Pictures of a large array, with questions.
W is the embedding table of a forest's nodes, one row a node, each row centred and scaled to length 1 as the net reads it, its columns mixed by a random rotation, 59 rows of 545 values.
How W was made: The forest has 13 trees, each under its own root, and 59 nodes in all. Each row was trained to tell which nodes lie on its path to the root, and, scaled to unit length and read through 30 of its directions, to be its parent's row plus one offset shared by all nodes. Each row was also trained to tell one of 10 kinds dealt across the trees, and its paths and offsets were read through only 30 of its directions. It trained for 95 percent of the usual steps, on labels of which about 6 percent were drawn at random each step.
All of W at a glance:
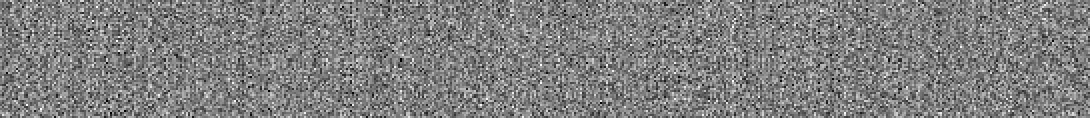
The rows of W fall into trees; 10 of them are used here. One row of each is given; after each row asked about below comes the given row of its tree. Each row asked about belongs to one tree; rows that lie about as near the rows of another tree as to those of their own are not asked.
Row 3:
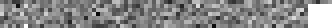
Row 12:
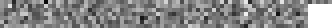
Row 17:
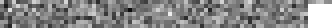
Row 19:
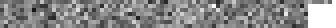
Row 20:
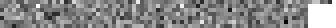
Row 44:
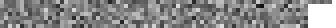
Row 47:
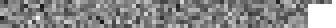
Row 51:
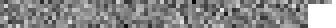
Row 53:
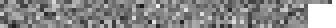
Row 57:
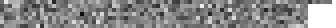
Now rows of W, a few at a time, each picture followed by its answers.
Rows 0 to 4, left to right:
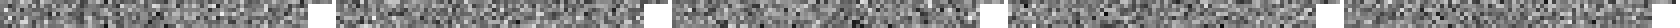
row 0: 19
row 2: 47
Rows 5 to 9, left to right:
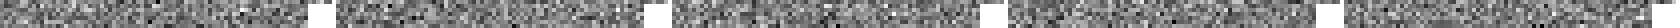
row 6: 12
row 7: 19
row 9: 47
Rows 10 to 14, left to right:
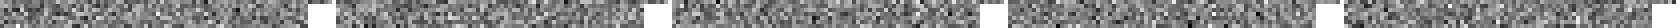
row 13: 12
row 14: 53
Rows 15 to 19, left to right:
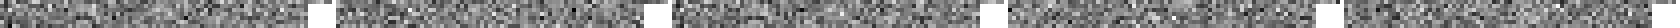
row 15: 17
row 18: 20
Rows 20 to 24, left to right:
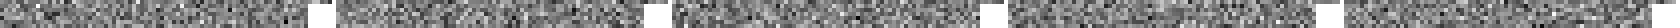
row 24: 47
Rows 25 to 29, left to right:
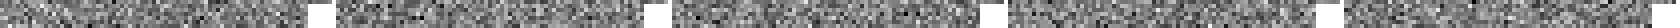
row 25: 51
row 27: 44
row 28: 51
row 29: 20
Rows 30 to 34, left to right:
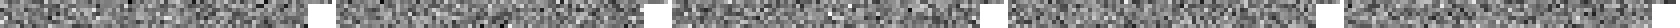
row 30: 20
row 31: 47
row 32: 12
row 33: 51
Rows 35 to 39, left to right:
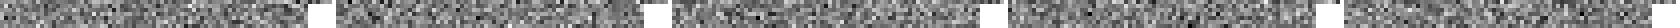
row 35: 3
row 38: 20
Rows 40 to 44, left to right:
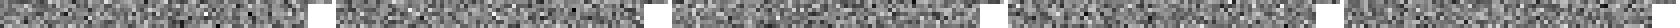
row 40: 12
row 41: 12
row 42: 51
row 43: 44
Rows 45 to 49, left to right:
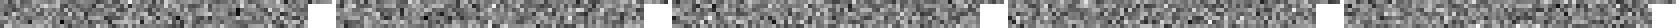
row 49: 57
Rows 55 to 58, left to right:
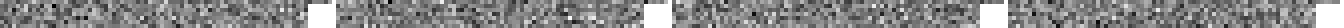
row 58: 51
